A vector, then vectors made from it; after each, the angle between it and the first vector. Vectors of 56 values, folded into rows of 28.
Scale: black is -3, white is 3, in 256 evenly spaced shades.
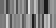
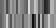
nearly parallel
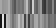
orthogonal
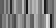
partly aligned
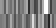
nearly opposite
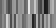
nearly parallel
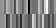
nearly opposite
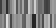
nearly parallel
